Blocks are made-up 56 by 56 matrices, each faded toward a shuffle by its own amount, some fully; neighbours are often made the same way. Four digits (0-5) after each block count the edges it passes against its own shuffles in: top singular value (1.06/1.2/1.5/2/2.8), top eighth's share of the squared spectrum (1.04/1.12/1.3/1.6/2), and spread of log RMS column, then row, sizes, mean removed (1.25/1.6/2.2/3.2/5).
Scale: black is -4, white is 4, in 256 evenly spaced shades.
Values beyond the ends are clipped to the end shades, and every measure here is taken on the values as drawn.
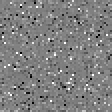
0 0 0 0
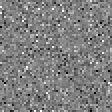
0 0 1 0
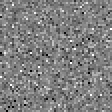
1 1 0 0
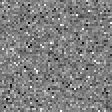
0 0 0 0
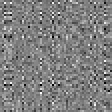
4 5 3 2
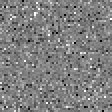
0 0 0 1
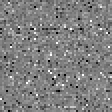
1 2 0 1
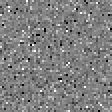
0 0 0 0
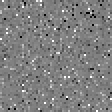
1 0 0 0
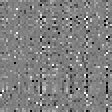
4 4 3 1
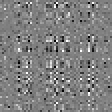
5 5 3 3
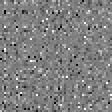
3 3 1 1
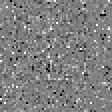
3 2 1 0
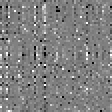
4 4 2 2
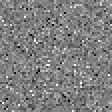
1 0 0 0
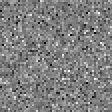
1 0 0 0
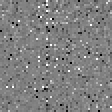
3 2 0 0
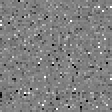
2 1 0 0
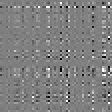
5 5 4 3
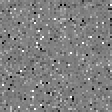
2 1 0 0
